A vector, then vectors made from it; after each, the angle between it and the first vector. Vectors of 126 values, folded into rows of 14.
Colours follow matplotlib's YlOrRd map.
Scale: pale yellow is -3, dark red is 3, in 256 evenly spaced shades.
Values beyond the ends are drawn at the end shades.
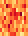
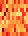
partly opposed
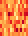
orthogonal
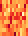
partly aligned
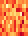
nearly opposite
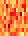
nearly parallel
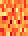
partly aligned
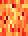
partly opposed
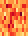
nearly parallel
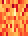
partly opposed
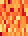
orthogonal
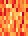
nearly opposite
